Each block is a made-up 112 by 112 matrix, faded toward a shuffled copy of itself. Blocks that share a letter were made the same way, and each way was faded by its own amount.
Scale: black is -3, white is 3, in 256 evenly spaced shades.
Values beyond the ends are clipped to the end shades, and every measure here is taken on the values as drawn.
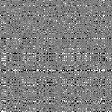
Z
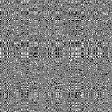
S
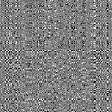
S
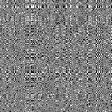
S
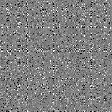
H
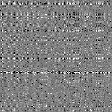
Z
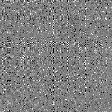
H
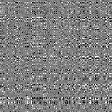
Z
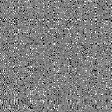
H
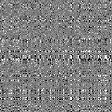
Z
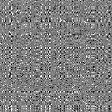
S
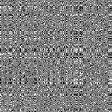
S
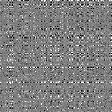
Z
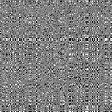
S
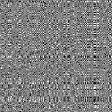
S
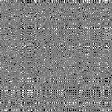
Z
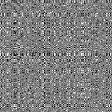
S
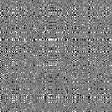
Z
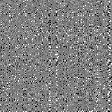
H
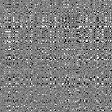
Z
